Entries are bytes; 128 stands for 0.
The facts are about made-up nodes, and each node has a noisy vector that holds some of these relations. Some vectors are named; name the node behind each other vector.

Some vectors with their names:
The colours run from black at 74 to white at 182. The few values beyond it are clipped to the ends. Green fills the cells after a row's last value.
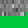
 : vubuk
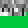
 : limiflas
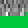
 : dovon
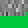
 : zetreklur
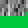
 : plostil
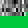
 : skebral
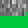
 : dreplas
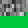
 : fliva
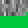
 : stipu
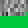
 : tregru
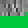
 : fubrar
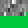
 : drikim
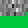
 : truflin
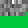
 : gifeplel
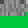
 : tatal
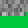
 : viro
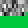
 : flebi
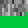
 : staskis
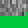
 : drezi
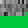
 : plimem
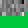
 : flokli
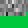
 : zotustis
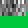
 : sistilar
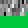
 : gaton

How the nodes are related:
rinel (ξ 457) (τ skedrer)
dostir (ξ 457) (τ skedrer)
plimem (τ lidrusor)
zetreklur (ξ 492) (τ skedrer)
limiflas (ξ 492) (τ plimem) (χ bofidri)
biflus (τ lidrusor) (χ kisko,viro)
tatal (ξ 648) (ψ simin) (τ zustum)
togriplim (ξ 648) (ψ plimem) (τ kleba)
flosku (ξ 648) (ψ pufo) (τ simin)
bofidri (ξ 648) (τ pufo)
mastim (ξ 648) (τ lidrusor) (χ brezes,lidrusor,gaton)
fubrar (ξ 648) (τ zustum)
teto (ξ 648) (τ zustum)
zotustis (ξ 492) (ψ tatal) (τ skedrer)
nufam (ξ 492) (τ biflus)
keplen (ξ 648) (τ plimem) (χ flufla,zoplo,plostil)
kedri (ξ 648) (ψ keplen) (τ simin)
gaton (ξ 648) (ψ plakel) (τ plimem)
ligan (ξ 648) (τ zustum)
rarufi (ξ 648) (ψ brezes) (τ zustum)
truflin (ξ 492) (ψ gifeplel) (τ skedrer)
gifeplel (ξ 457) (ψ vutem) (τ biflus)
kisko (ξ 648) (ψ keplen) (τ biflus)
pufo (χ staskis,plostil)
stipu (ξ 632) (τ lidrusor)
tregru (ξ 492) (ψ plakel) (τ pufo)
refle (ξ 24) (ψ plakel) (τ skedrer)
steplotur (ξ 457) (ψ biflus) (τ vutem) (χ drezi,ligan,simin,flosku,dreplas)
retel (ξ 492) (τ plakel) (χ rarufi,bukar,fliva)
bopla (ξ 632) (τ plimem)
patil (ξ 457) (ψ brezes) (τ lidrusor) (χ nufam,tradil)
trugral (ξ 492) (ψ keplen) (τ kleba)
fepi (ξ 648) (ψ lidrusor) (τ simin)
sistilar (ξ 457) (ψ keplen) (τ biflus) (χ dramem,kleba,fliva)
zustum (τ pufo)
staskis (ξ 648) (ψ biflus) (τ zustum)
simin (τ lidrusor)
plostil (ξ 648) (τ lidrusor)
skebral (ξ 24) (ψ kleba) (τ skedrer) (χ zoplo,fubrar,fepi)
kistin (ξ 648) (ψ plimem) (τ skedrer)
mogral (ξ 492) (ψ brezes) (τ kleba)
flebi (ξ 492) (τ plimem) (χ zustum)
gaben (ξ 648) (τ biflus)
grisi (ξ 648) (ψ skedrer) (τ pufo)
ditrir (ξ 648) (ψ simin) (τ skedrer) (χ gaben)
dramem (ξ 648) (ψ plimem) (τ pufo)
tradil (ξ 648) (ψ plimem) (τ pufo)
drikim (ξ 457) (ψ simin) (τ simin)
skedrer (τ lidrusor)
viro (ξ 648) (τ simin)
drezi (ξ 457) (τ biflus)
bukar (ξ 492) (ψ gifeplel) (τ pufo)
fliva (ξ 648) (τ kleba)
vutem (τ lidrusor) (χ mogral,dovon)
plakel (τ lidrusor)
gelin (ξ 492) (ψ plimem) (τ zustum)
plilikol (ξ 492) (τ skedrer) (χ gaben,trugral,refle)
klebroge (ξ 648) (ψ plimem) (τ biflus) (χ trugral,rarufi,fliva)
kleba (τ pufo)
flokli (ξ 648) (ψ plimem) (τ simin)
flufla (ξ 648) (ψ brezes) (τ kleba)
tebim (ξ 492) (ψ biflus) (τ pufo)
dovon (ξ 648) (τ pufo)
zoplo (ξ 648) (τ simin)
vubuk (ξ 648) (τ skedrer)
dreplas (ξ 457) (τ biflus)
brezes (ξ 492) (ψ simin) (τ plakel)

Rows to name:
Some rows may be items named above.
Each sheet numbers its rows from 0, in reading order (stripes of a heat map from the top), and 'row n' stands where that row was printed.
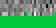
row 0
viro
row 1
mastim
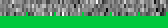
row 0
truflin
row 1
gaben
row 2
mastim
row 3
simin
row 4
truflin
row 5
skedrer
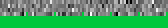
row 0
steplotur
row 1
tebim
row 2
bukar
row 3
mastim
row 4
lidrusor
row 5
brezes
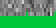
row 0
zetreklur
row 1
flufla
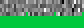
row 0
rarufi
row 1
bukar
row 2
keplen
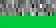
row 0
flufla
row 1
grisi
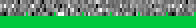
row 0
refle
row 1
zustum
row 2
bofidri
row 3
mogral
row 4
steplotur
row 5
truflin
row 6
refle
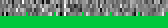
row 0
trugral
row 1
fepi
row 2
pufo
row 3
zoplo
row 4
steplotur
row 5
kedri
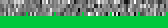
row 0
nufam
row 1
kisko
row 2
simin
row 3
patil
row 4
retel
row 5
ditrir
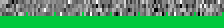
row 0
klebroge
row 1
gelin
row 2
drikim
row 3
vutem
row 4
plakel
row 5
kleba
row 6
vutem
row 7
plilikol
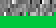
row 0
drikim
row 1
tradil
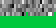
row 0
biflus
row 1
flosku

